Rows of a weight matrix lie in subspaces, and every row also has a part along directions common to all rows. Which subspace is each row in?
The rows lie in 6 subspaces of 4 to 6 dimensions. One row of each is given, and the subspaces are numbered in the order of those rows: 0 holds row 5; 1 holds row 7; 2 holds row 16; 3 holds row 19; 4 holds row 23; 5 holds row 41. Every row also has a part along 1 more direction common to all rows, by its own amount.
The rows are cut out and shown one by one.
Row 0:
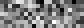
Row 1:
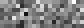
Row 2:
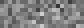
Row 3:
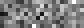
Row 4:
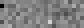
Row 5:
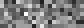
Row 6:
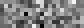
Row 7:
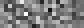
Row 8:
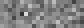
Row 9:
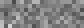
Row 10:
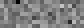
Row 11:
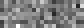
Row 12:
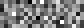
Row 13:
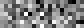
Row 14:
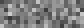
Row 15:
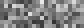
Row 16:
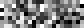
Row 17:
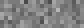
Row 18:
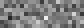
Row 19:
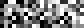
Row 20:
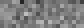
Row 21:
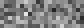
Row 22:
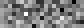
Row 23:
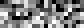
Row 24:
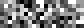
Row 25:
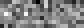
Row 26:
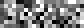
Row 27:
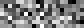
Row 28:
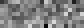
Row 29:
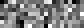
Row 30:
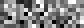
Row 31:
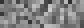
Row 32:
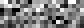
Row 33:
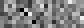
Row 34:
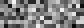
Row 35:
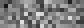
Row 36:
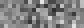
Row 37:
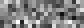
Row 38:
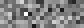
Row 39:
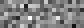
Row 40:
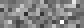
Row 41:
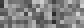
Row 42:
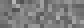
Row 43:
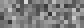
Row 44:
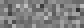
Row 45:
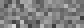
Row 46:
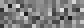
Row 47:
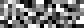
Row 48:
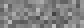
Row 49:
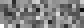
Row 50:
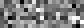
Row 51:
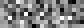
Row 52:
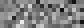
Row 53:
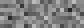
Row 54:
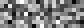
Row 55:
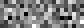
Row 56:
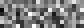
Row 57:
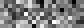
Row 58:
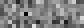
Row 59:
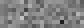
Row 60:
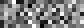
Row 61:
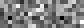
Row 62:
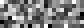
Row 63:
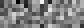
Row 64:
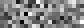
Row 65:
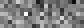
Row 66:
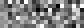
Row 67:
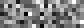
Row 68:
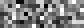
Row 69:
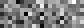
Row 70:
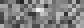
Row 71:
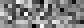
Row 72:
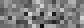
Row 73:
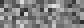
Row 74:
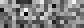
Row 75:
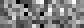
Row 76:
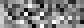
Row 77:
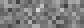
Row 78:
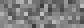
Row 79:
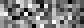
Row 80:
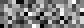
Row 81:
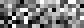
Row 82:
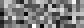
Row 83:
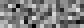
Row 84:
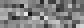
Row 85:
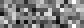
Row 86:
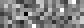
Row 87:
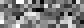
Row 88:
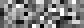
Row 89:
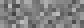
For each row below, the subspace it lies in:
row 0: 4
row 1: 1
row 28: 4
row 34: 5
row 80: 3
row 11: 5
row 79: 5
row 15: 4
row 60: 3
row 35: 2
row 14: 2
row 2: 1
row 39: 5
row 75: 0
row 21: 2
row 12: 1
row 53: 4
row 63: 0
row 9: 3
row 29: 4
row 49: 3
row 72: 5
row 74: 1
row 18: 4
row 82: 5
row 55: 4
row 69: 3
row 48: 5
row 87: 0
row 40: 5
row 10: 0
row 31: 0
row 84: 4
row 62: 4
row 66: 1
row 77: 1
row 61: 0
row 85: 0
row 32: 1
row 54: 1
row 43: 5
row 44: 2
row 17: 1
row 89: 3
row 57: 0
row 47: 2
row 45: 2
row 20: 3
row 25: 3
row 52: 1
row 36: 5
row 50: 0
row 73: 1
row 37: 2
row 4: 3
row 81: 3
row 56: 0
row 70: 0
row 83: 2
